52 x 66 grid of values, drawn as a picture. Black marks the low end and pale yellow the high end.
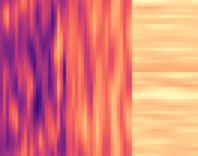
The table splits into one row of 3 panels. Panel 1,1: middling, streaked downward, strong in contrast. Panel 1,2: high, streaked downward. Panel 1,3: very high, streaked across, faint in contrast.
